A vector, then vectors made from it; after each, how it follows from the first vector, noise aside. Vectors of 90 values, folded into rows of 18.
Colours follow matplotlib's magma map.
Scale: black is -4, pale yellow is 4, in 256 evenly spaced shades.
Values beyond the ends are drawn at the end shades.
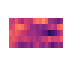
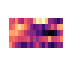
scaled up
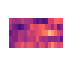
negated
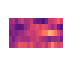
negated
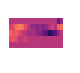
partly zeroed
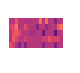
partly zeroed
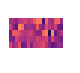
sign-scrambled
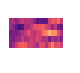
negated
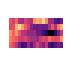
scaled up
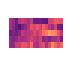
negated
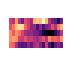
scaled up
